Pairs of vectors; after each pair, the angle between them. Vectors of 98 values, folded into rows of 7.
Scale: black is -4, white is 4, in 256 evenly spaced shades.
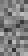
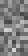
nearly opposite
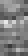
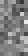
orthogonal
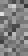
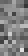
orthogonal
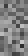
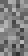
partly aligned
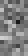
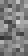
nearly opposite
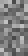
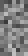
nearly opposite
